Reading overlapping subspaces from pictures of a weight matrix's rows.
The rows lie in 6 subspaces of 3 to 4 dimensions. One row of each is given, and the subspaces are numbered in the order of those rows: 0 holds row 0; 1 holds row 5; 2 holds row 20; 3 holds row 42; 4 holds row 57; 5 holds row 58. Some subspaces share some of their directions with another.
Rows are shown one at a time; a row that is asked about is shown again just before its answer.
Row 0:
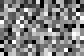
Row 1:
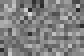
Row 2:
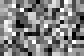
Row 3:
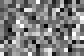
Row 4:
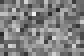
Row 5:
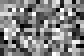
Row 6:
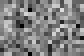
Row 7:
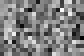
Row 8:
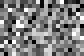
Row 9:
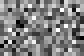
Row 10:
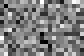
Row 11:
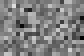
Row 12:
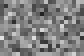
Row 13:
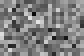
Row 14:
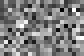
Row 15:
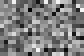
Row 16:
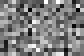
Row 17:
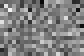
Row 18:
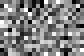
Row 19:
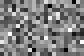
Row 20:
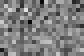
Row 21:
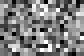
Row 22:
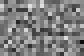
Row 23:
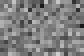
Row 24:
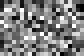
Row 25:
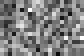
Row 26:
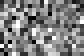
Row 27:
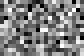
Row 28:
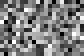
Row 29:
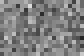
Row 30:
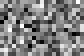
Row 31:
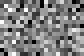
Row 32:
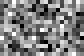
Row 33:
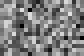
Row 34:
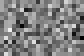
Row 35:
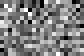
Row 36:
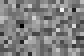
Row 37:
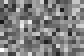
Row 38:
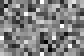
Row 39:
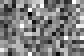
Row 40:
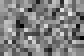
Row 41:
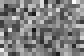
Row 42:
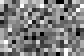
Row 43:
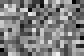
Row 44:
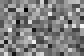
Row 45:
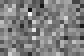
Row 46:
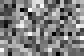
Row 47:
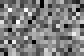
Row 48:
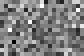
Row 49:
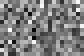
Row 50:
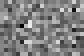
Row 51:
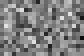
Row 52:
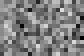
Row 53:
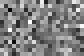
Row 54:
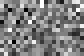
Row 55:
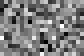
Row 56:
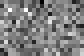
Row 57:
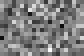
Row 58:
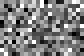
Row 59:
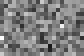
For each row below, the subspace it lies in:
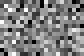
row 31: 2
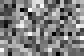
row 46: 0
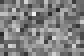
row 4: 1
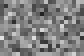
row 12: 4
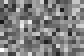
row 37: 2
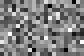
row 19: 0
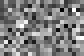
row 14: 2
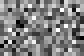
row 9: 2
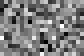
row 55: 4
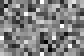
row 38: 4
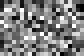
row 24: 3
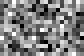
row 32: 4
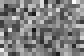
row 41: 1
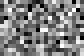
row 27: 2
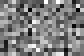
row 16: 3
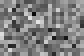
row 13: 1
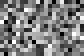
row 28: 2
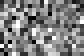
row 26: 1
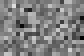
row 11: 5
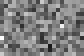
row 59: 4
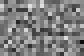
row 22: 2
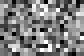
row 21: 4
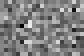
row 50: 2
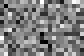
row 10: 4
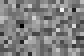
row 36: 2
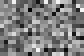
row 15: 3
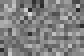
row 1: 0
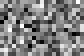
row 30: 2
